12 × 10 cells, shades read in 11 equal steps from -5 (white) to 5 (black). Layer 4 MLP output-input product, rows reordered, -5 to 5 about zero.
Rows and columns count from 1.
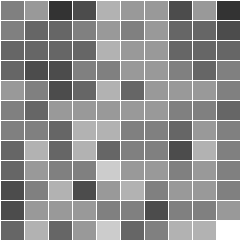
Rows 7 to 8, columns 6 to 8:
0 0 1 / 0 0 2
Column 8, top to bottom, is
2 1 1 0 -1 0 1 2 0 -1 0 -2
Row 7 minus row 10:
-2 0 3 -4 -1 2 0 2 0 0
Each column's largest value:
2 2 3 2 1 1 2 2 1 3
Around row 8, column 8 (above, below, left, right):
1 0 0 -2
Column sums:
8 -2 8 -1 -16 -5 -5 3 -6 1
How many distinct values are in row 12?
6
